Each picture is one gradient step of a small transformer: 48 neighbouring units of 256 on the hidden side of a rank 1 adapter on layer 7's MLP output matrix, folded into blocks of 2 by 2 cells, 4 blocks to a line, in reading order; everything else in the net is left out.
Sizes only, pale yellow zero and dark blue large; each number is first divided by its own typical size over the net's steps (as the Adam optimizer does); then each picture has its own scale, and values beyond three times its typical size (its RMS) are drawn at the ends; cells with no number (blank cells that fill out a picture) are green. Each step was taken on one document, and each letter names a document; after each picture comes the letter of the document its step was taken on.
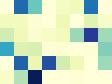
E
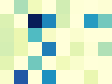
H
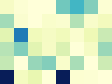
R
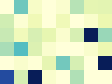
E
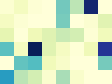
R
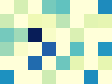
H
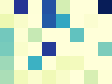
H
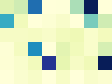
R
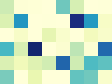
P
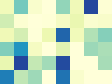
R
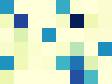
P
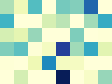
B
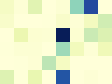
R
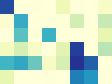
P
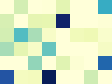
H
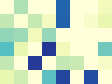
H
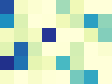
P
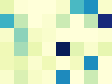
R
